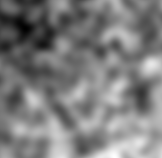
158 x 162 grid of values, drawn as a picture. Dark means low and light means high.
The ninth with the highest average is the bottom right. Neither half mirrors the other. The texture varies smoothly and slowly. Values rise toward the bottom right.
